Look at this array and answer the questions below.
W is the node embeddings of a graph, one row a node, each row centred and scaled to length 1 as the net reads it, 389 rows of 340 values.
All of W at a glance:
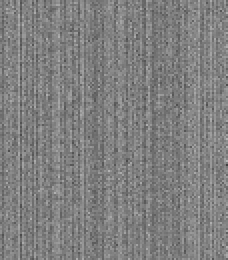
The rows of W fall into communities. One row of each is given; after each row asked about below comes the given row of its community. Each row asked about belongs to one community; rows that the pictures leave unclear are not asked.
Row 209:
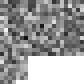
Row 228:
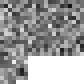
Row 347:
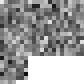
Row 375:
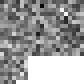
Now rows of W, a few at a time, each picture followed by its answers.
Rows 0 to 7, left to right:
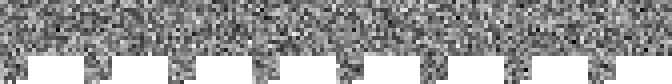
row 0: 228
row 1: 347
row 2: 375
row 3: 228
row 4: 228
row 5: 347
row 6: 209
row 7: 375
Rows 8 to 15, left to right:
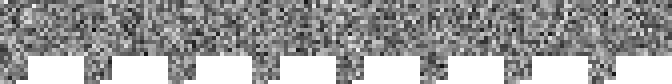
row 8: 228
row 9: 347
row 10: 228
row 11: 347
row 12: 347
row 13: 347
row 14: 347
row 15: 228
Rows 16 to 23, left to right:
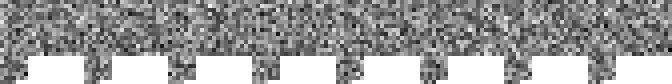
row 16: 209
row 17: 209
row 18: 347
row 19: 347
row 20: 209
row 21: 375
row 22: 375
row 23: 209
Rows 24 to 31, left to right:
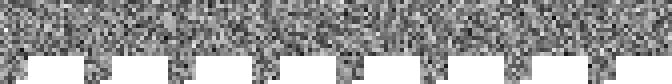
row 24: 209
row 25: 375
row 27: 209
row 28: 347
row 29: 228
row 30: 228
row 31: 209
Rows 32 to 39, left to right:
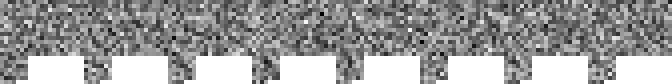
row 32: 228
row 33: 375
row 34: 375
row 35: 209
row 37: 347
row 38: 375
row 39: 375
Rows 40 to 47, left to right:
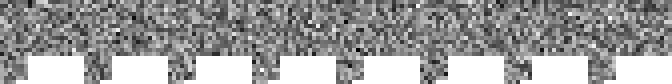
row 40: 228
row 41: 347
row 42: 347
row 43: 347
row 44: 375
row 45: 209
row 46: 375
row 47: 375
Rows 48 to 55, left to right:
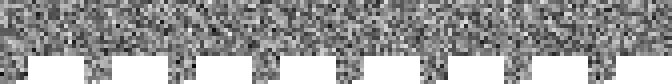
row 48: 347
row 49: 228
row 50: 347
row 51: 347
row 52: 375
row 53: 347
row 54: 209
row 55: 347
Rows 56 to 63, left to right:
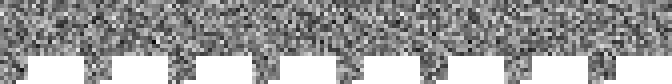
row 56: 375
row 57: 228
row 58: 209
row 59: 228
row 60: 375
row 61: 347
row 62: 228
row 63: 347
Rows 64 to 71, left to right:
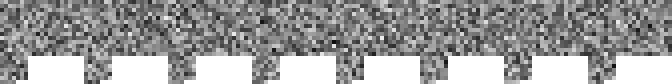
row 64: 347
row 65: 375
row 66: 228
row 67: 209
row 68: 347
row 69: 347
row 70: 347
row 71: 228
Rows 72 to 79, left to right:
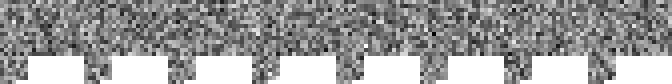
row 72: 347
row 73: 228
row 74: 375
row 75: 209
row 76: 347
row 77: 347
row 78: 347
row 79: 375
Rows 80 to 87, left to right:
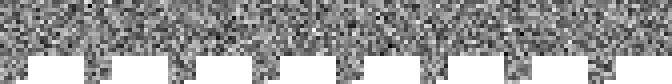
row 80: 228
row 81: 228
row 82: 375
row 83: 347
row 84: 347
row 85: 228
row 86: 228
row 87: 375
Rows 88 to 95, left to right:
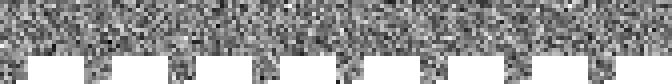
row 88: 375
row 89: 228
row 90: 347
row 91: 209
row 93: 228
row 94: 228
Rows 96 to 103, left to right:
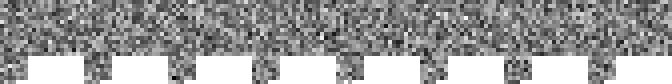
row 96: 209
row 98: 228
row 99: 375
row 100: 347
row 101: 375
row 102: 375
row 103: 375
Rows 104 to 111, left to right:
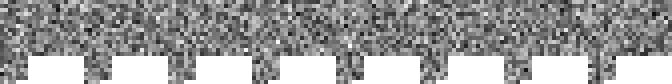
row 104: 347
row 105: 347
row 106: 347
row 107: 375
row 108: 347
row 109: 209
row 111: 209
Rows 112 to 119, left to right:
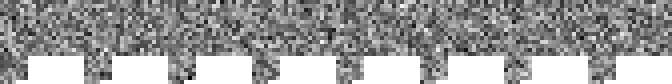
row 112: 228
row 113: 347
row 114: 375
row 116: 375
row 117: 209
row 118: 375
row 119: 228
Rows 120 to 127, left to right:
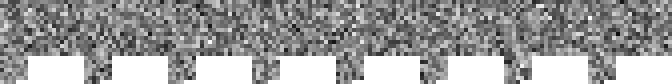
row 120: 228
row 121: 209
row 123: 375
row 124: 347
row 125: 375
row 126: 228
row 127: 228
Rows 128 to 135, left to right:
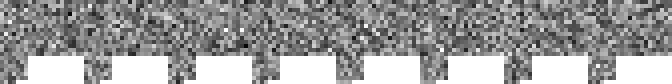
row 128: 209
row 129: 375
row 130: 209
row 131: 209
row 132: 228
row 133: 228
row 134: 209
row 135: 209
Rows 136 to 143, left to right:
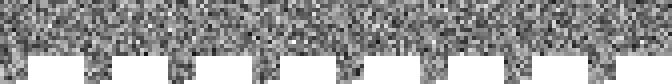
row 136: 228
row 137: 347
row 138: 375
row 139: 209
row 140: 228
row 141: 228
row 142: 228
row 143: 228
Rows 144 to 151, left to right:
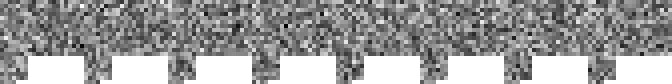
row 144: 347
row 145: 228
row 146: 209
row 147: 209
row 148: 347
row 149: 209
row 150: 347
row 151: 209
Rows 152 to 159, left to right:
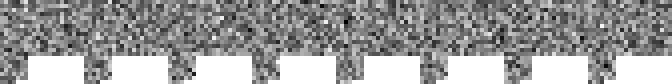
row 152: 209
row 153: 375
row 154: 228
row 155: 228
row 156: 347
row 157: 375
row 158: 228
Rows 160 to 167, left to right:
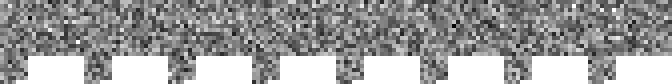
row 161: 347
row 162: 209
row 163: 209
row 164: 375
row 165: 375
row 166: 375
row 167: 228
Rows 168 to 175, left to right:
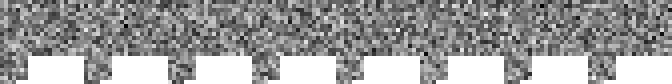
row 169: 375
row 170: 375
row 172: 375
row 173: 375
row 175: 347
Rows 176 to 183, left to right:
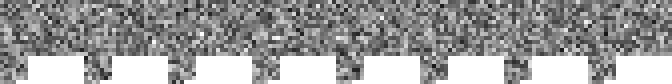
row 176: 228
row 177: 347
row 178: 375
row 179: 228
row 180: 228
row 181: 228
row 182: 375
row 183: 228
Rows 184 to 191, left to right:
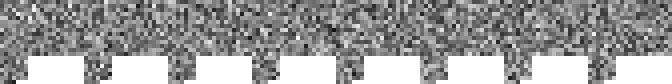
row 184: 375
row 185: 347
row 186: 347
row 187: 375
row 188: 347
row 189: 228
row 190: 228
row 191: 209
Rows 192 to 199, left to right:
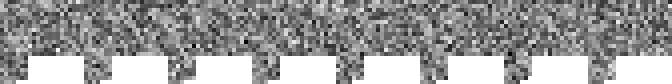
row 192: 347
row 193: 375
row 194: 228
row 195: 347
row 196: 209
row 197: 228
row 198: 375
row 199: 375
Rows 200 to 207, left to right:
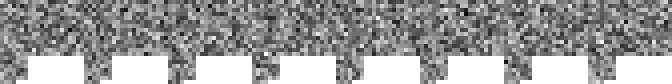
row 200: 228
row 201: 228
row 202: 209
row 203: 228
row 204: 375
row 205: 228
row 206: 228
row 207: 228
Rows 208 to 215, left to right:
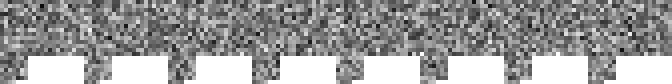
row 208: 347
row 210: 209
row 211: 347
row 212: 375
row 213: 347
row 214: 228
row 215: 347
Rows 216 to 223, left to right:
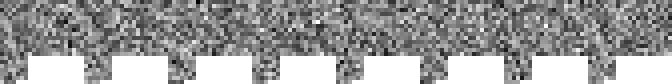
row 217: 228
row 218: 375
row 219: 209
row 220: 209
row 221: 209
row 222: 347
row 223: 228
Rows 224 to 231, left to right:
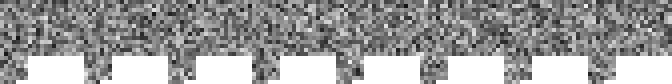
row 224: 375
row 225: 228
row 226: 228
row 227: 209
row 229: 375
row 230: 347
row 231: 375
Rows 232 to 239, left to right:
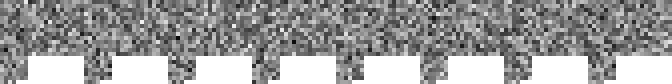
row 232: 228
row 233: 347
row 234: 375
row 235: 209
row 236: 347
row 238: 347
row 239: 228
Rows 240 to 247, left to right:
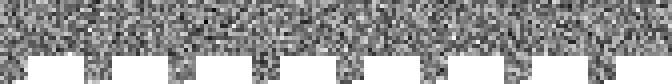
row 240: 209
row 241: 347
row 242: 228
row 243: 347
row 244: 375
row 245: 228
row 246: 375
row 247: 375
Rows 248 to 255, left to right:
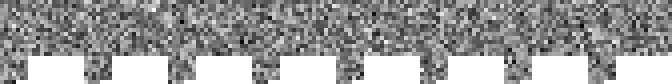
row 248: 375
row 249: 347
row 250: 209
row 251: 375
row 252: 209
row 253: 347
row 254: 228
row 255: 228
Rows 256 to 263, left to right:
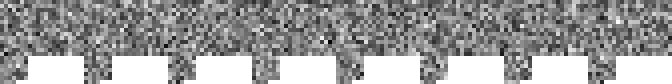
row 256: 347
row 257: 347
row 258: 209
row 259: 375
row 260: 228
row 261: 375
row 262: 347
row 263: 375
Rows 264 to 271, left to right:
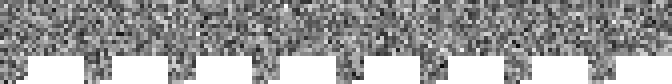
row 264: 375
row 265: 347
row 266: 347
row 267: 228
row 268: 347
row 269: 347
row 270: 375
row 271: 228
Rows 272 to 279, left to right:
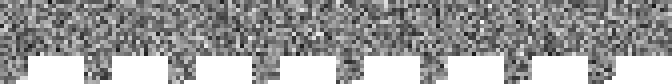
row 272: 228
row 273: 347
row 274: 347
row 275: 347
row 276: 209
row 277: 209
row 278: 209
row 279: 375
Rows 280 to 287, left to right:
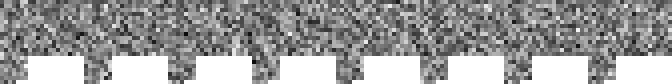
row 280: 375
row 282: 375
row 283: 228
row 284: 375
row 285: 228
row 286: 209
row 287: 209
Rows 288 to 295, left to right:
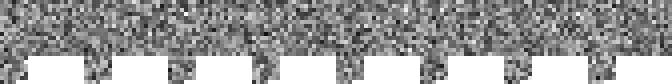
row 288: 209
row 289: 228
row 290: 375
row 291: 209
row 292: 228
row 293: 209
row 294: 375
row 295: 347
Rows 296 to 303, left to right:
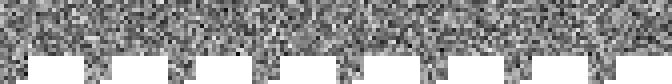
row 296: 209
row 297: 228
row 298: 375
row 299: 347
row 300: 228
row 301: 228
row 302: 347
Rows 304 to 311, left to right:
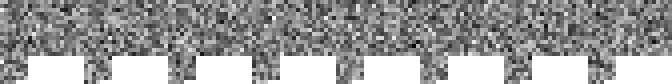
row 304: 209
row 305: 209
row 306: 347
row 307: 347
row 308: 209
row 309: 228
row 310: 209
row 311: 375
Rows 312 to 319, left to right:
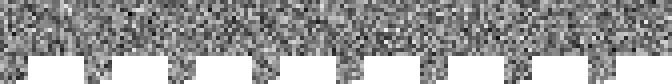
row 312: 347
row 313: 228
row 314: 375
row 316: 209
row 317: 347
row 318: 209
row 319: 228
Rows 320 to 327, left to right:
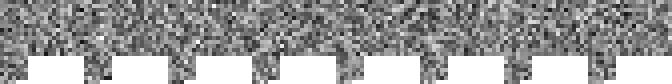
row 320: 347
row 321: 347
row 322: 375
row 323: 347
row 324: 228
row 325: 347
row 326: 209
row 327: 347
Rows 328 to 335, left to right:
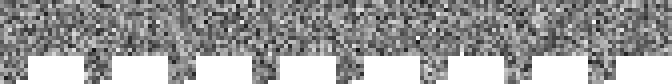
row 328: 228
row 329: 209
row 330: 228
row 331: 375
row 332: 209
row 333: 375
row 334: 228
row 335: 347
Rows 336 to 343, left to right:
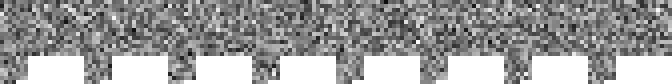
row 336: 375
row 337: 228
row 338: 209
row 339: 347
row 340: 228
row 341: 228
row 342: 209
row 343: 347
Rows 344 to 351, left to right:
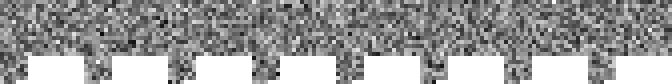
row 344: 228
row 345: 228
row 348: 347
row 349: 375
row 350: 209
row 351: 375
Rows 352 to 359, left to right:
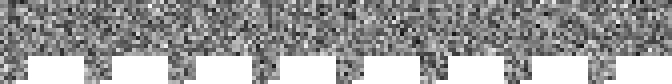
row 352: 209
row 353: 228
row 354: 228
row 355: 209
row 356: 375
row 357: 347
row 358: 375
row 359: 375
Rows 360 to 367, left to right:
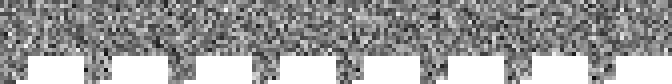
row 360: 375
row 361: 209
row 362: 228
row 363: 209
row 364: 375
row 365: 228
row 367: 228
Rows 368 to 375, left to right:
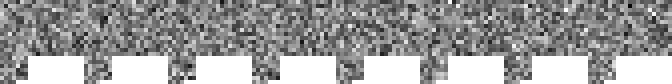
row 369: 209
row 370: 209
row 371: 347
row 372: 375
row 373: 209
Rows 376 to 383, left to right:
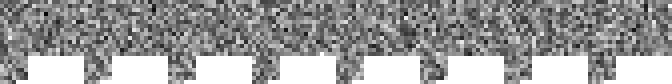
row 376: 228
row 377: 209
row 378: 347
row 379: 209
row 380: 209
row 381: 375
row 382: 228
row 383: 347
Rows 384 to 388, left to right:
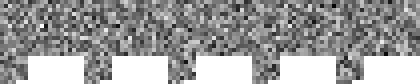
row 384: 228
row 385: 347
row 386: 209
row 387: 228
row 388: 375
